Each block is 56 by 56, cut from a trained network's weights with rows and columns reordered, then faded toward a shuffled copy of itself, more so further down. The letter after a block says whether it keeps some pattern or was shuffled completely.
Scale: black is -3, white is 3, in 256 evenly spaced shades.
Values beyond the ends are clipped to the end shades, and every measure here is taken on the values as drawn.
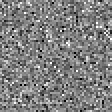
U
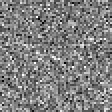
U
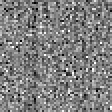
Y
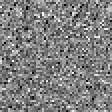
U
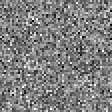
Y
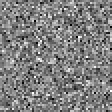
Y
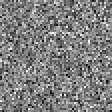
U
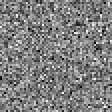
Y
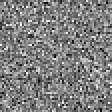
U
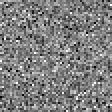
U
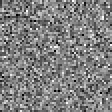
U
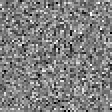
Y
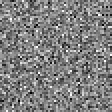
Y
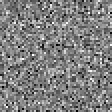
U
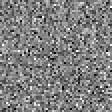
U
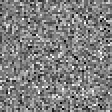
Y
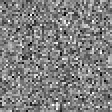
Y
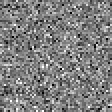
Y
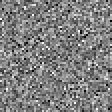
U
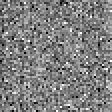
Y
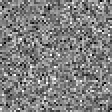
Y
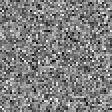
Y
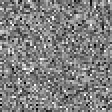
Y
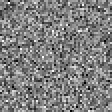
U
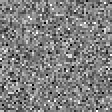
U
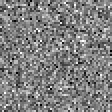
U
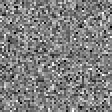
U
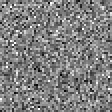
Y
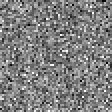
U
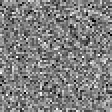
U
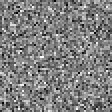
U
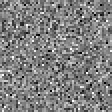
U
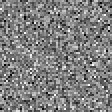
U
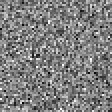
U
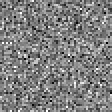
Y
